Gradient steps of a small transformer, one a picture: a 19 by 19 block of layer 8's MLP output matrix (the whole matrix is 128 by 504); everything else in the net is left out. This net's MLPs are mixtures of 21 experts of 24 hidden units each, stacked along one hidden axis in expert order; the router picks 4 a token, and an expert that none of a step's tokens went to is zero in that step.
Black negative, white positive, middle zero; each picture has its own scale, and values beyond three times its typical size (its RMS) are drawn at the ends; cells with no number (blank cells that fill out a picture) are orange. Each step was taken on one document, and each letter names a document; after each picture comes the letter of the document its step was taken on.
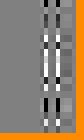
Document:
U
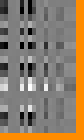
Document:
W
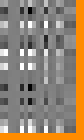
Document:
W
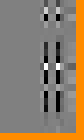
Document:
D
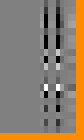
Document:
D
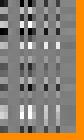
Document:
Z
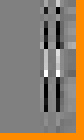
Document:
D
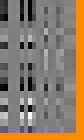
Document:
W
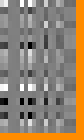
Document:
W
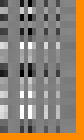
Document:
Z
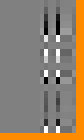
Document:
U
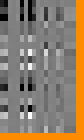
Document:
W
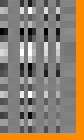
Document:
Z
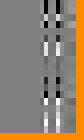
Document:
D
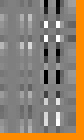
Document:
D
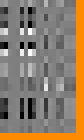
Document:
W
